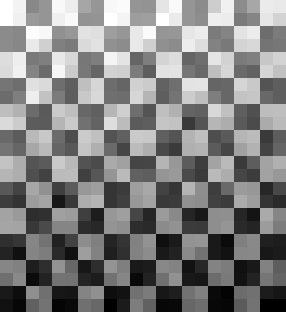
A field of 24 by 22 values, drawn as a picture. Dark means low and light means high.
Grain: checkered. Average level on the scale: 50%. Slope: up to the top.
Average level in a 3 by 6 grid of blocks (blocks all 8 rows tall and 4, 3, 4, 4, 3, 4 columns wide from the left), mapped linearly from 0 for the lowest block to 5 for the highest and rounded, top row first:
555544
333222
000000
